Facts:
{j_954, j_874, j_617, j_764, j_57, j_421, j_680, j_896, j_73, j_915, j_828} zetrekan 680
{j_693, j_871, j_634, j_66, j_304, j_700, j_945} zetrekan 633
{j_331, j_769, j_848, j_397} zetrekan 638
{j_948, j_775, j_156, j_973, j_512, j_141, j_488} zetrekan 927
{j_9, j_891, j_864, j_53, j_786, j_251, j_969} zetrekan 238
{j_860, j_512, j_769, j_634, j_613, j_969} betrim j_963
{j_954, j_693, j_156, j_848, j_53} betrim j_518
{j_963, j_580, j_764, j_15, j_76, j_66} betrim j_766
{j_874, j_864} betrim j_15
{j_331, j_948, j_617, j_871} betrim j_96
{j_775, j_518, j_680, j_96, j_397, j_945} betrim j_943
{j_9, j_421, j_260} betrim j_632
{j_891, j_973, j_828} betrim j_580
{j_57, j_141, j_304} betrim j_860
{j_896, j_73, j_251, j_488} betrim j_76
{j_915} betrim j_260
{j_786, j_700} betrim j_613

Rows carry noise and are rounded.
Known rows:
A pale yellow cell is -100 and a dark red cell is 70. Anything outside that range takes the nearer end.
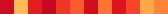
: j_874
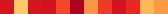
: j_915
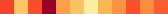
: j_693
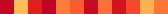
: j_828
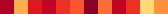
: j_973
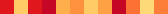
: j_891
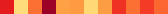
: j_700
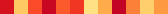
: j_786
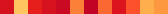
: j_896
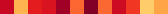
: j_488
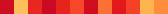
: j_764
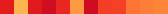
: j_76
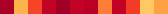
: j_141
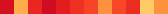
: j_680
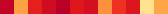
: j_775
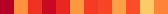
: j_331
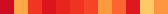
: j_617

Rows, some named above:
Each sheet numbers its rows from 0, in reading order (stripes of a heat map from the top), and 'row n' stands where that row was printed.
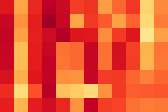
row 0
j_954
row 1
j_848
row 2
j_775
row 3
j_828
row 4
j_828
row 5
j_580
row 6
j_66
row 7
j_76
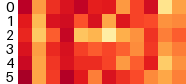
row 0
j_948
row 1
j_260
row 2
j_871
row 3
j_96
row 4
j_617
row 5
j_769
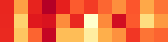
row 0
j_518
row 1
j_9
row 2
j_871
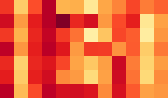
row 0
j_945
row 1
j_156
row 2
j_53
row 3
j_397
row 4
j_251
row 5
j_864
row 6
j_57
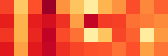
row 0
j_693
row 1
j_76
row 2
j_53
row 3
j_943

